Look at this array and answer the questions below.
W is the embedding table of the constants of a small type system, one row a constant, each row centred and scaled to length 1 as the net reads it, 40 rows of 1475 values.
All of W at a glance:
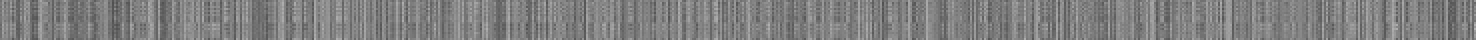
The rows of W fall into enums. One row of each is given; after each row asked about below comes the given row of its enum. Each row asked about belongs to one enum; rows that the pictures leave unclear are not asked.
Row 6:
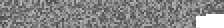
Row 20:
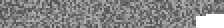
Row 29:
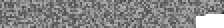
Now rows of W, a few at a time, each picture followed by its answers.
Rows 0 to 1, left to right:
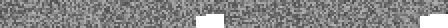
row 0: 20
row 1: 29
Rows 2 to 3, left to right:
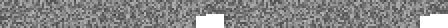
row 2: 6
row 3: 6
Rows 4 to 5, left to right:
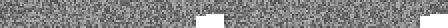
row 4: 20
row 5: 6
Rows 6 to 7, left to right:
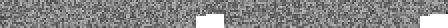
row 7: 29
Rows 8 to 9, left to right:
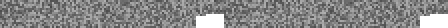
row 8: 20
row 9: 20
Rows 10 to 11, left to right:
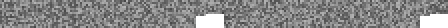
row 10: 29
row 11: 6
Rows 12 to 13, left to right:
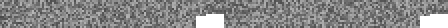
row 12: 6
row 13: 20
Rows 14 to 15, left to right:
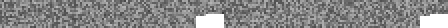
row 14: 29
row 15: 20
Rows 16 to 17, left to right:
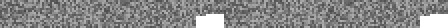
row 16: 20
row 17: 20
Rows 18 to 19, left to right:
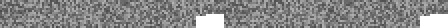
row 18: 20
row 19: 20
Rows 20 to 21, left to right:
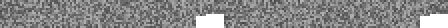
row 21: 6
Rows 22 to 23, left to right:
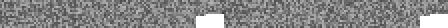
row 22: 29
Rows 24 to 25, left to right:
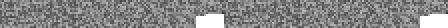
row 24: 29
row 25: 29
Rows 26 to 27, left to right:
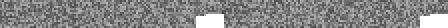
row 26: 29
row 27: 20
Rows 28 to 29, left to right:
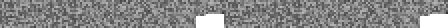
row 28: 29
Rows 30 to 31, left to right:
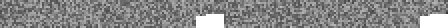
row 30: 20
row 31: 29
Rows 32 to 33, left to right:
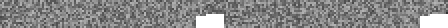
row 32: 6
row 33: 29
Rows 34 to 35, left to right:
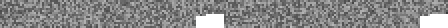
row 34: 20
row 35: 29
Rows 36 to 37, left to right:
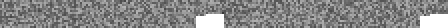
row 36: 29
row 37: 20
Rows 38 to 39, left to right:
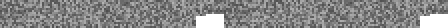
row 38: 20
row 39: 20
